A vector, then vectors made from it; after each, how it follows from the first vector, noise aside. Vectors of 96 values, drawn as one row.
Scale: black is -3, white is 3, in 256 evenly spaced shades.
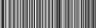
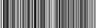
sign-scrambled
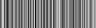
negated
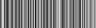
negated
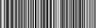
negated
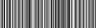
wrapped around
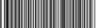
negated
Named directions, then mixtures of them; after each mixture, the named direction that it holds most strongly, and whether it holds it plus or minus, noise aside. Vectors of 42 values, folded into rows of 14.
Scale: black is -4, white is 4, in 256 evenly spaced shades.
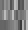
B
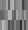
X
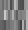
B, plus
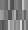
X, minus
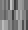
B, minus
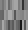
X, plus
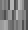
B, minus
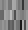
X, plus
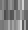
B, minus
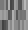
X, minus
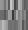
B, minus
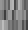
B, minus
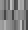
B, minus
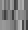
B, minus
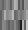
B, plus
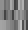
B, minus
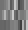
B, plus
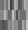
B, plus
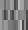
B, minus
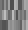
B, plus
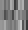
B, minus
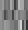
B, minus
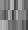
B, minus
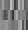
B, minus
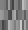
X, minus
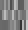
B, plus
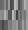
B, plus
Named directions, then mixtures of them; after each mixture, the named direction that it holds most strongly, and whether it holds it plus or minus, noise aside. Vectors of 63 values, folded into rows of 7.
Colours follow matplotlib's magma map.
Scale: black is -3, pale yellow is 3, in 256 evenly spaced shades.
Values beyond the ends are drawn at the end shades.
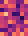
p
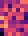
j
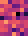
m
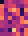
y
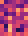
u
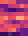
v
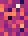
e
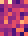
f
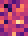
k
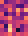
u, plus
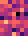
m, plus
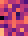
j, minus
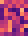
y, minus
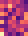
j, minus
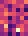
u, minus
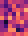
u, plus
